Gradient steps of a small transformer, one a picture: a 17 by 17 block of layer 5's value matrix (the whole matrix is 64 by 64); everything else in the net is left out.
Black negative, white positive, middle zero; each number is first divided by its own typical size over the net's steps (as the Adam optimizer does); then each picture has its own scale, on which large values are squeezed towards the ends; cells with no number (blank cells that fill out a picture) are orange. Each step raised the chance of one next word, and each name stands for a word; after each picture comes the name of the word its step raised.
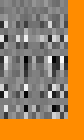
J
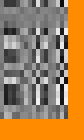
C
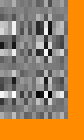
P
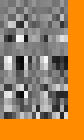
J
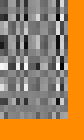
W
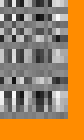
W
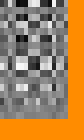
W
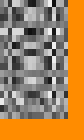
P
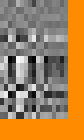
J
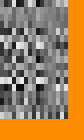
C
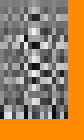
C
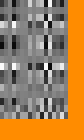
W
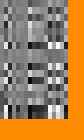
C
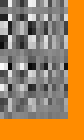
W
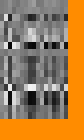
C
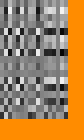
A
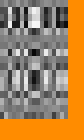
A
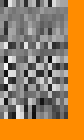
C
